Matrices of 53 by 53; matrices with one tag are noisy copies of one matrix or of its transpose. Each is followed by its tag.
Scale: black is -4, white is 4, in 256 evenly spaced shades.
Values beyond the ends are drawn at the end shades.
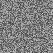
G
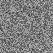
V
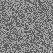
V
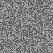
G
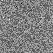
V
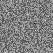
G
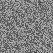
V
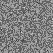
G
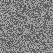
V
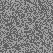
V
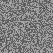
G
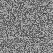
G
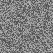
V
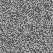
V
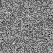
G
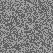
V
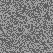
V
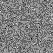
G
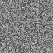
G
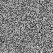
G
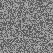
G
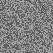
V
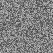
G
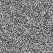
V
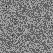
V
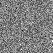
G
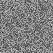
V
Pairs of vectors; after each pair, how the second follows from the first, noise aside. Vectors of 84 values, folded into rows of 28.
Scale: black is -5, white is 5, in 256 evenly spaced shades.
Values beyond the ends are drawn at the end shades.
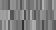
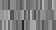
copied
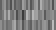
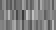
copied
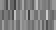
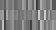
shuffled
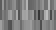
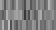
shuffled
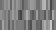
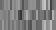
copied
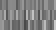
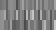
copied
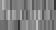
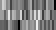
scaled up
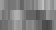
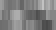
copied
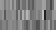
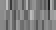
shuffled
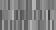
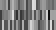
scaled up
